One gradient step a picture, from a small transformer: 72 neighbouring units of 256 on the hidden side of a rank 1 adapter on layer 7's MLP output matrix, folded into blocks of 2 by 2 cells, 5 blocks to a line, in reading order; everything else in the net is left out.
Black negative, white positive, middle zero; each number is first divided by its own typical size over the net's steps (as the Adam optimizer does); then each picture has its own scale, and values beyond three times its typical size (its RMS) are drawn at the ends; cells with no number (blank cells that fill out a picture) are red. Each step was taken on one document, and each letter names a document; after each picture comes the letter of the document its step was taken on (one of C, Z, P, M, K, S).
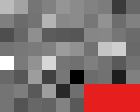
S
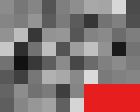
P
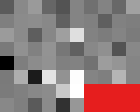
S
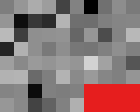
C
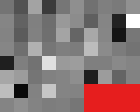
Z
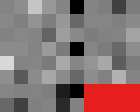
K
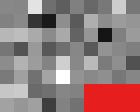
C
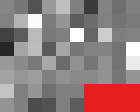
C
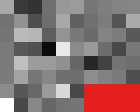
P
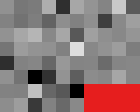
S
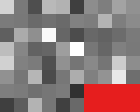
S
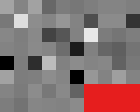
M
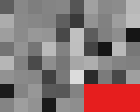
P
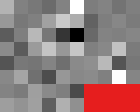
K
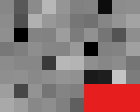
Z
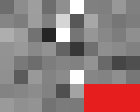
K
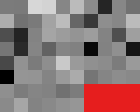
Z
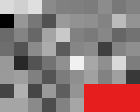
P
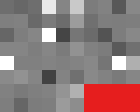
K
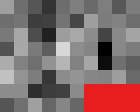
C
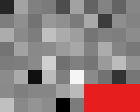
S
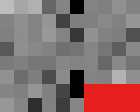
K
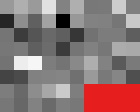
P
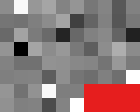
P
